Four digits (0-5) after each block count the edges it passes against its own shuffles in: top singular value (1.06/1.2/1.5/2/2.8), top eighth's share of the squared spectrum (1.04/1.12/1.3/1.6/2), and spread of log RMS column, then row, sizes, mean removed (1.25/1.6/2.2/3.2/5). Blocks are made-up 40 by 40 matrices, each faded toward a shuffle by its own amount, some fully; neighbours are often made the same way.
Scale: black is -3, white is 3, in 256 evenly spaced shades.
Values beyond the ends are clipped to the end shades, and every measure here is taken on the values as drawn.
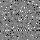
3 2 1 1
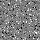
0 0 0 0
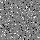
0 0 0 0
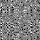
4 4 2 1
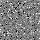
0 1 0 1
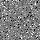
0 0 0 0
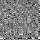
3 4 1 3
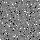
0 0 0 0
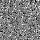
1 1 0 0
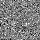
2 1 0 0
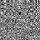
4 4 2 2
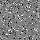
1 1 0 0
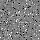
0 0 0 0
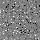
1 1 0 1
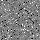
0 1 0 0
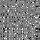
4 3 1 2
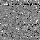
3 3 1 1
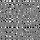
4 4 2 2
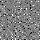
3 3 1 1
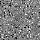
2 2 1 1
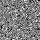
1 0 0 0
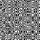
4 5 3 3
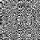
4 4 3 2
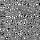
3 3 1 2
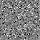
2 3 0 1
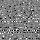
2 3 0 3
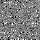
1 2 0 2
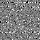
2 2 0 2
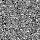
1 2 0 0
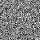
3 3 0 1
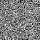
2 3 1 1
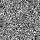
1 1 0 0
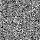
1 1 0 1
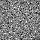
0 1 0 0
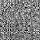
3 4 2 2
